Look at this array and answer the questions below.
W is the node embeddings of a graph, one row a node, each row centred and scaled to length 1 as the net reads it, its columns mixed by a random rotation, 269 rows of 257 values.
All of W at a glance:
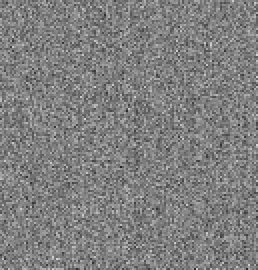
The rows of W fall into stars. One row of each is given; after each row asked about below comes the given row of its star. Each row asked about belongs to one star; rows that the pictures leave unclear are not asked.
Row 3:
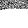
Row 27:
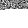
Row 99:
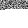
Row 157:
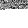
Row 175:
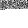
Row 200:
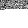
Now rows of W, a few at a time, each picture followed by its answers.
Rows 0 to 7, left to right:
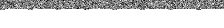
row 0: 99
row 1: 27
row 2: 27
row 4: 99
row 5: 27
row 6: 200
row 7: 200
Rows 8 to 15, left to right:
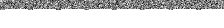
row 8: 175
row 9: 3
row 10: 3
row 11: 175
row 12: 27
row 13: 3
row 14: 3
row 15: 3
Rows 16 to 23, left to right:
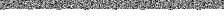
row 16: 3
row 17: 157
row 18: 175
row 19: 3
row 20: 27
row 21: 200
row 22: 175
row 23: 3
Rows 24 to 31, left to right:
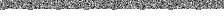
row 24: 99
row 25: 3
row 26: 27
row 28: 175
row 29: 157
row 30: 3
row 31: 3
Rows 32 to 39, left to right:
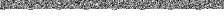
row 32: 3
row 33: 175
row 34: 99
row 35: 157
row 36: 99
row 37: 175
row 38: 157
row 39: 3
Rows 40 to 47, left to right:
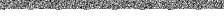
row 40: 157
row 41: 27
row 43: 175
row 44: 99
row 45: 99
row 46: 175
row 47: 175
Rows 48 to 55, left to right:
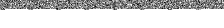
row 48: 27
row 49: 3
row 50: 3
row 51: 3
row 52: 175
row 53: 27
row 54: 200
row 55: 175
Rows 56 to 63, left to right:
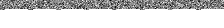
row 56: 27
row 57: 99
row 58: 27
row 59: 157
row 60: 200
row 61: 175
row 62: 27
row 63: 99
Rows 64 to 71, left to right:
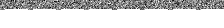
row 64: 200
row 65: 27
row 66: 99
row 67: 157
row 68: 157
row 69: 200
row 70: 99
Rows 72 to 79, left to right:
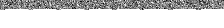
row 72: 99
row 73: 200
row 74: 200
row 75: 3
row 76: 157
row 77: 200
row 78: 99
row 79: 3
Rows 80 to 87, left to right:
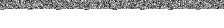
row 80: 200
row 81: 157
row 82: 99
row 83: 175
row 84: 3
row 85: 3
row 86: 27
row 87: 27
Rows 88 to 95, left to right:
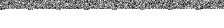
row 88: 3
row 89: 157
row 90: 27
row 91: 200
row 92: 157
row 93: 99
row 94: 99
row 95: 99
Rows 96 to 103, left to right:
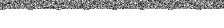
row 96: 175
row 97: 200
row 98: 175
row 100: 3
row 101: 175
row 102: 99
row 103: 157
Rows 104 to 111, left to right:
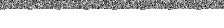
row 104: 157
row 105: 27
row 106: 27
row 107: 157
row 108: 175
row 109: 175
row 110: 175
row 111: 175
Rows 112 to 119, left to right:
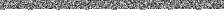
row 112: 157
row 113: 27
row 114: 200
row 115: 27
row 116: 27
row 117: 3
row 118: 157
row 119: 157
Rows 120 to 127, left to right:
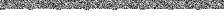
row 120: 157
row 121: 175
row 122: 27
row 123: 175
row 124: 27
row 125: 157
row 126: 27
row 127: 200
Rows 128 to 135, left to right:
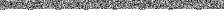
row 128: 99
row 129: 175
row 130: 99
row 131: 157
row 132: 3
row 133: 175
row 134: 3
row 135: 157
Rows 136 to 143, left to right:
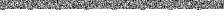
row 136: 27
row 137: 27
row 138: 157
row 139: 175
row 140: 157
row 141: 27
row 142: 27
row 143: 175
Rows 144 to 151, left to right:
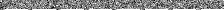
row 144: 175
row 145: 200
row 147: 27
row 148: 99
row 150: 27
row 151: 99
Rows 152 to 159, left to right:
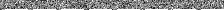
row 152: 157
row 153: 3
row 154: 157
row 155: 99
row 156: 99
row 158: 157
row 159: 200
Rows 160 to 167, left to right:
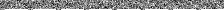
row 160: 175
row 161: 175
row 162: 99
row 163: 157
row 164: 27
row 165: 157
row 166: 3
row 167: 3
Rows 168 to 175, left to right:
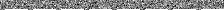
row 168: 175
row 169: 157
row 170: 3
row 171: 99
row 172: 200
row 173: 99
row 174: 27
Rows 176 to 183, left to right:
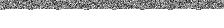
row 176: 3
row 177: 3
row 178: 175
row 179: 99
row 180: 200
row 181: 200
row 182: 99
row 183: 99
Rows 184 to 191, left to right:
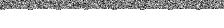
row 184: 3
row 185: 99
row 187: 27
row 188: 3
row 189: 200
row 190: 27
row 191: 200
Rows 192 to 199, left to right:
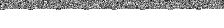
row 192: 200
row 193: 175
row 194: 3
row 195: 27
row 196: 200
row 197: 200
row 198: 157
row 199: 3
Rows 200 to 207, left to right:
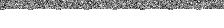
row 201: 99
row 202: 157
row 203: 99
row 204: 27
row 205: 157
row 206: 3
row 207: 157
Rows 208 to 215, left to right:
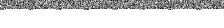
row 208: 200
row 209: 200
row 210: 157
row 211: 157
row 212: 157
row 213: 157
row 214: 175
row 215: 157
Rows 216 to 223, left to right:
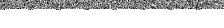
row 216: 3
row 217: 175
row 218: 99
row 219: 27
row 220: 27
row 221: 157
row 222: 157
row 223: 99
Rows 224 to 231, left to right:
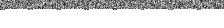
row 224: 99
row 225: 157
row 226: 3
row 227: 3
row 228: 3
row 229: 200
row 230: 99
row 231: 27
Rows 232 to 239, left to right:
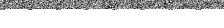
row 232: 27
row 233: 200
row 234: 27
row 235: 27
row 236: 175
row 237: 175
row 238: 157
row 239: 99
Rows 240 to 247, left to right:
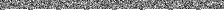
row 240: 200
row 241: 3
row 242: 157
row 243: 157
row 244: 27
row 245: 175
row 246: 157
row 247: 157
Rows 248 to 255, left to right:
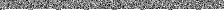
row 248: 3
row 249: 175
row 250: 27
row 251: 27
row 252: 3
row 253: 200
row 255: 157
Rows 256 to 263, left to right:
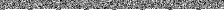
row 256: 27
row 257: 157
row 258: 27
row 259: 27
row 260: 200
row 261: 175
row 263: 3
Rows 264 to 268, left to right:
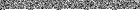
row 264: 3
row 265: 157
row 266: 175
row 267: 3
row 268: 99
